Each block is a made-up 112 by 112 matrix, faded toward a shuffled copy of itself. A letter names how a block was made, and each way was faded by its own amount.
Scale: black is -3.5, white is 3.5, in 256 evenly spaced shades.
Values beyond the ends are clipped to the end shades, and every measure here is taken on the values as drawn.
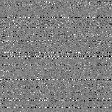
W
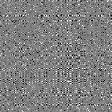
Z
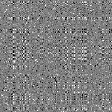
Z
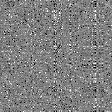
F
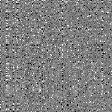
F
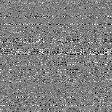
W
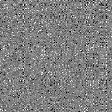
F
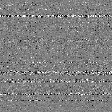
W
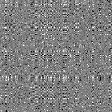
Z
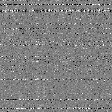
W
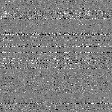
W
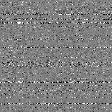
W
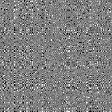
Z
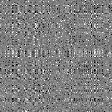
Z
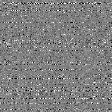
W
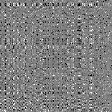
Z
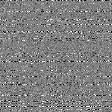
W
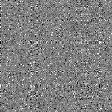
F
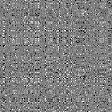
Z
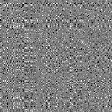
Z
